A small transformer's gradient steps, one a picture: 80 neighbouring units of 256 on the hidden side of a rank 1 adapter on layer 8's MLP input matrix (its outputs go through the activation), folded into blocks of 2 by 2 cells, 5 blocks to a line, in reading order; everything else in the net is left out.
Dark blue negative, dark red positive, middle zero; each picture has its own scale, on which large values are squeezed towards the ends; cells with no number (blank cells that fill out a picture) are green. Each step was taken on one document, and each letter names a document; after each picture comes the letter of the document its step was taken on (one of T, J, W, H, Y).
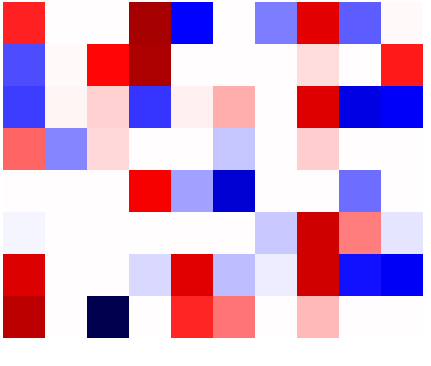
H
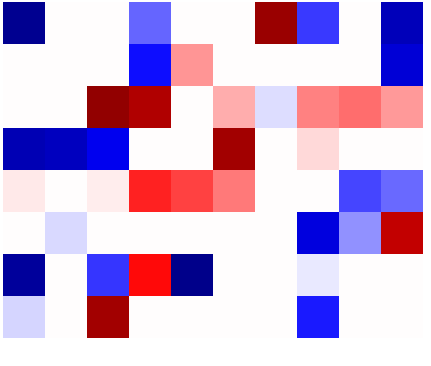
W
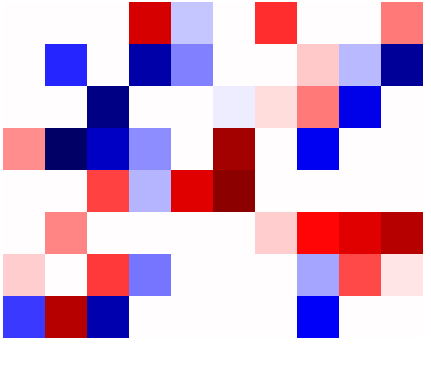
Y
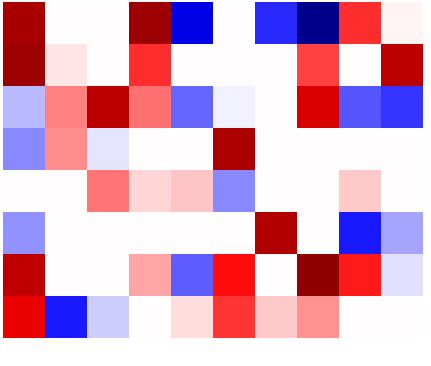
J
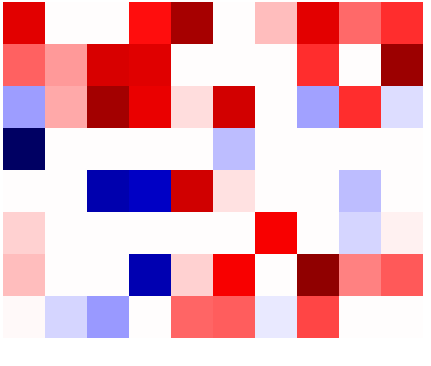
H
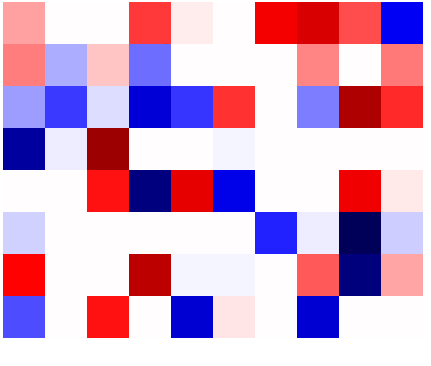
H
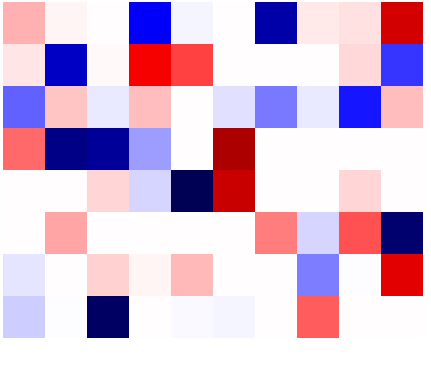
Y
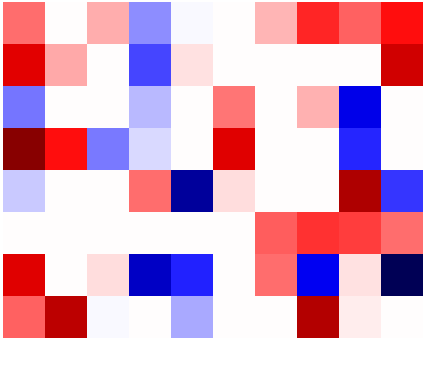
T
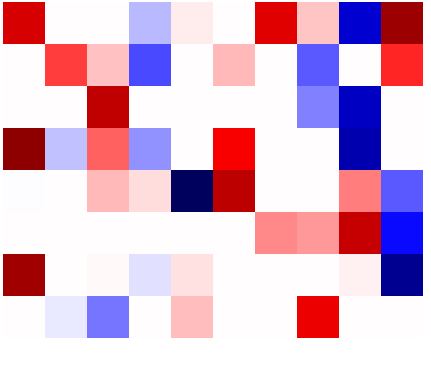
T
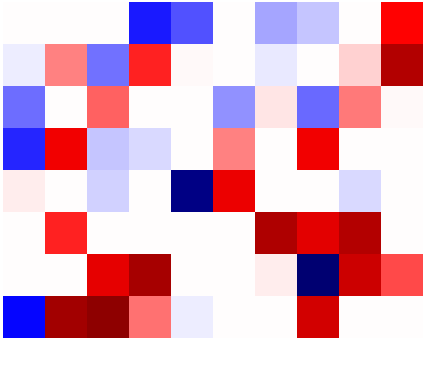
Y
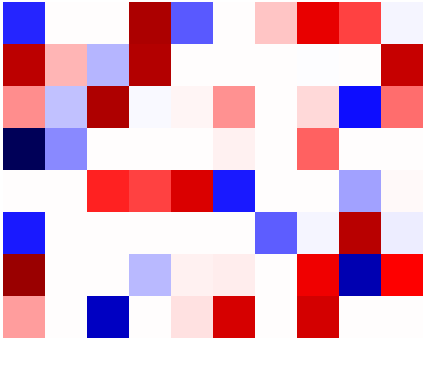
H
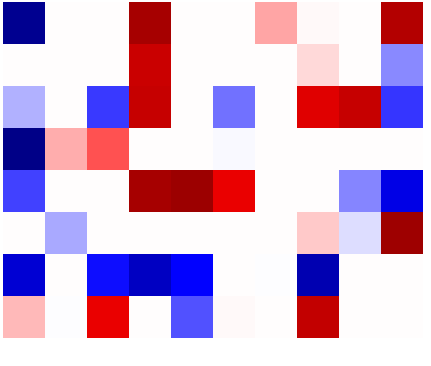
W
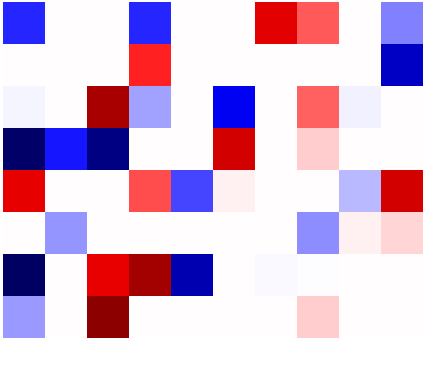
W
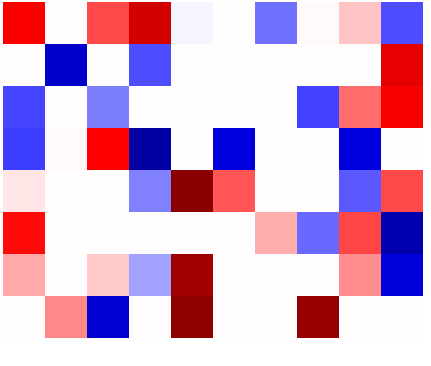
T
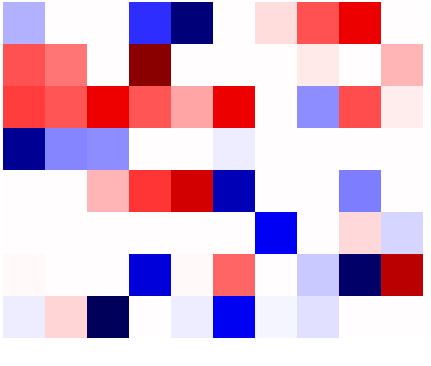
J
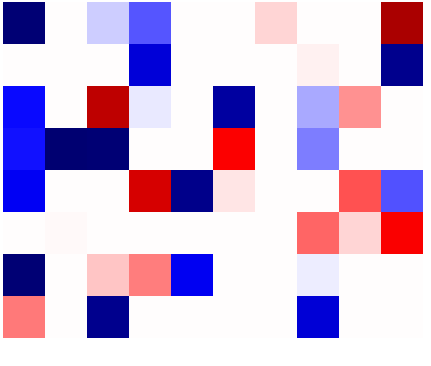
W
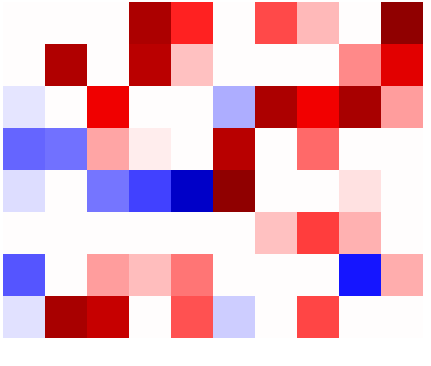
Y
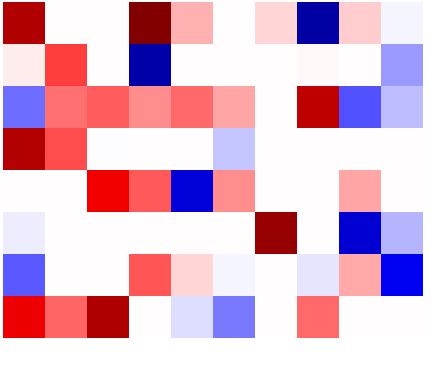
J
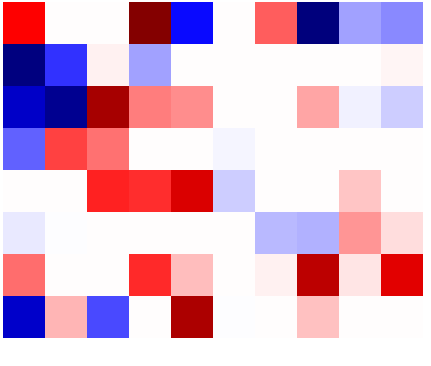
H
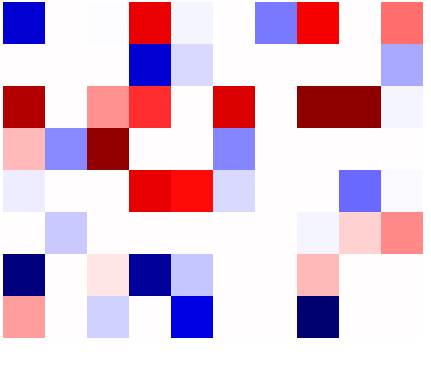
W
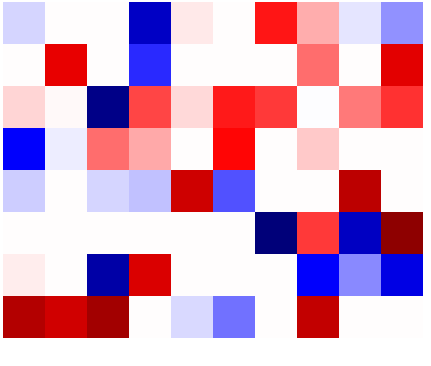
Y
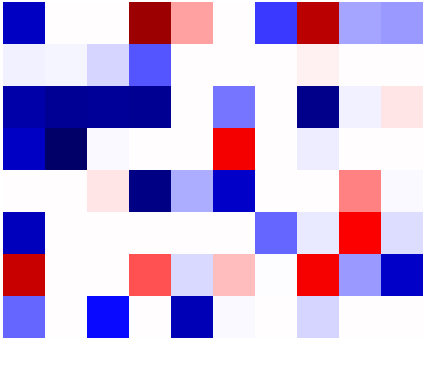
H
